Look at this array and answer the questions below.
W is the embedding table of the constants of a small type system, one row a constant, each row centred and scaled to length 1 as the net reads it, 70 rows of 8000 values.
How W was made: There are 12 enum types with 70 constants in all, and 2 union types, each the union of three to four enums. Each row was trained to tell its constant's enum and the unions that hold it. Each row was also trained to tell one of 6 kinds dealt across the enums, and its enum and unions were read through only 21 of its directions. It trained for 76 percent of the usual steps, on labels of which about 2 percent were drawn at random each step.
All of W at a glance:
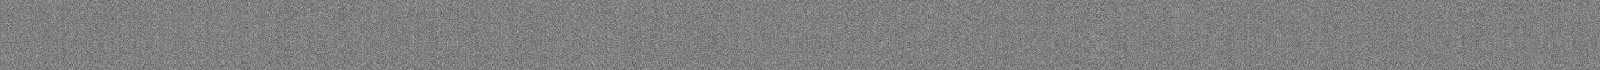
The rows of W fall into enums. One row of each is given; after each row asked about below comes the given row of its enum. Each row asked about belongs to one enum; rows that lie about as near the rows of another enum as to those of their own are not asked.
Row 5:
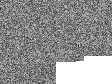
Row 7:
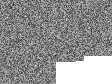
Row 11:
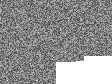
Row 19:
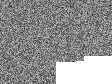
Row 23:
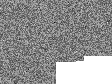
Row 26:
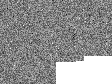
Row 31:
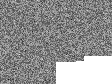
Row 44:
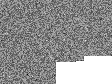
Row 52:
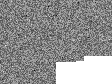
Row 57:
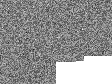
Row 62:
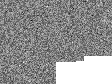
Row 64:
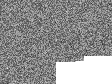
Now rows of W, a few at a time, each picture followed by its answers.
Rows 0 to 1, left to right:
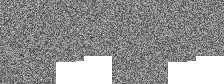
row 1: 23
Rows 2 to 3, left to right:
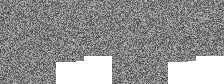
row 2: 52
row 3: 64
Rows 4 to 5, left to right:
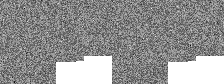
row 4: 5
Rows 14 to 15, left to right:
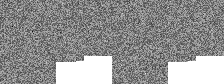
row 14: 31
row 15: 5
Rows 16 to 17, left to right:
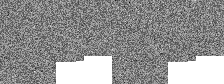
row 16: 31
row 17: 7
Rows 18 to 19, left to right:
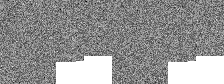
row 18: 57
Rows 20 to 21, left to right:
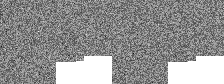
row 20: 64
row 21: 31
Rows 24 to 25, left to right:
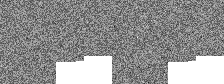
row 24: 11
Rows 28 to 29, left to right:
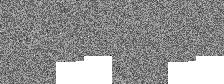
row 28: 11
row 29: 7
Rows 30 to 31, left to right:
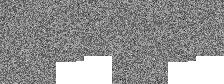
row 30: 62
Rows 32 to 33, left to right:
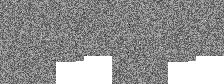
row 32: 31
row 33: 64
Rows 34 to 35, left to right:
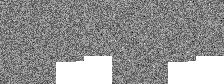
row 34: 5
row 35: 57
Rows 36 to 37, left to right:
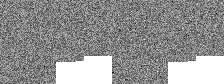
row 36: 57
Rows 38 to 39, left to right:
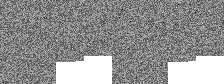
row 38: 7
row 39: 64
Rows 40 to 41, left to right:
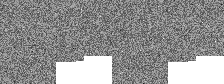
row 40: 7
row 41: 44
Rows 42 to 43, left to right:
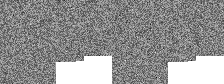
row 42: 62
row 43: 57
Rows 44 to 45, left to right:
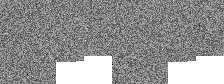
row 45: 62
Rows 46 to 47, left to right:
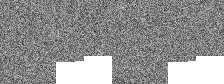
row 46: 23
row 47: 26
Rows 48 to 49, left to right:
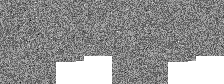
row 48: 57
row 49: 64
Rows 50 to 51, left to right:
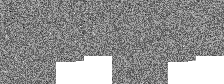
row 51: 5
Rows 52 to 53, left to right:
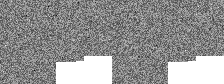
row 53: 5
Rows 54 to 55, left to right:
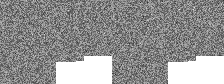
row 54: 7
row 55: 57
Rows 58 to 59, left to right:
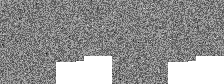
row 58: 44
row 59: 64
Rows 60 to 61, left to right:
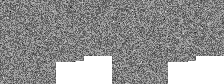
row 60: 23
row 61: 62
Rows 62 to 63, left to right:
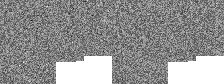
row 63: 62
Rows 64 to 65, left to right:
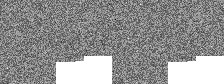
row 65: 5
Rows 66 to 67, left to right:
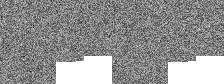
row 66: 7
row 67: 31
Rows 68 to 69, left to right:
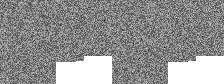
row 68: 31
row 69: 62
